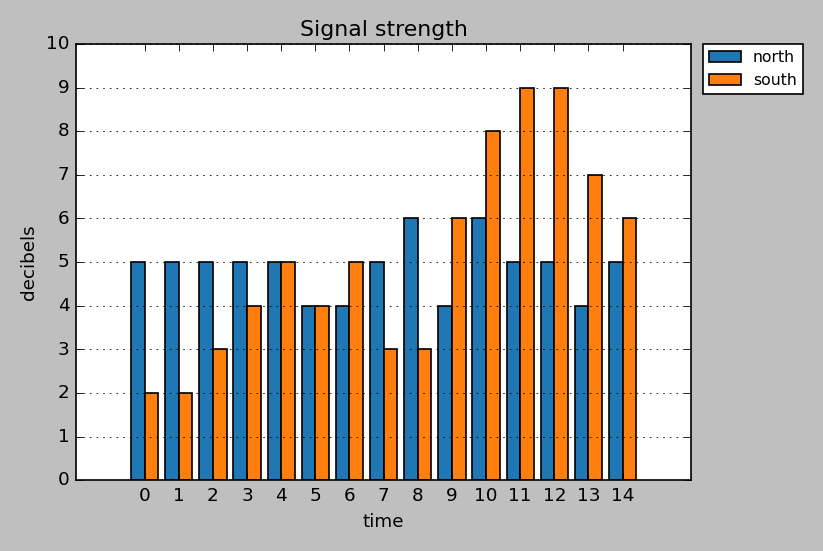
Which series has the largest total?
south
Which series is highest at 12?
south
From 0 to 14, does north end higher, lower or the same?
the same
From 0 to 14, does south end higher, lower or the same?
higher
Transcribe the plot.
Title: Signal strength
x-axis: time, ticks 0 1 2 3 4 5 6 7 8 9 10 11 12 13 14
y-axis: decibels, ticks 0 1 2 3 4 5 6 7 8 9 10
Legend: north, south
Values:
north: 5 5 5 5 5 4 4 5 6 4 6 5 5 4 5
south: 2 2 3 4 5 4 5 3 3 6 8 9 9 7 6
